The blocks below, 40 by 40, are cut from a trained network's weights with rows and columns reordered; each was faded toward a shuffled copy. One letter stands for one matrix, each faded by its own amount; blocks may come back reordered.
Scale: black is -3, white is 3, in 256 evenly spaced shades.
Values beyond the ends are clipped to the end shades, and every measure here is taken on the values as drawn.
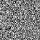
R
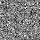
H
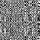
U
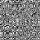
U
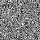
H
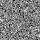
H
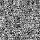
R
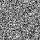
R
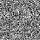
R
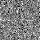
H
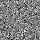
H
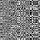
U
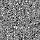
H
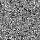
H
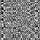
U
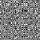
U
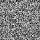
R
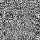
R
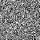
R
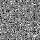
H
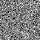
H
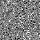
H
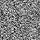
R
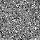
H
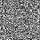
R
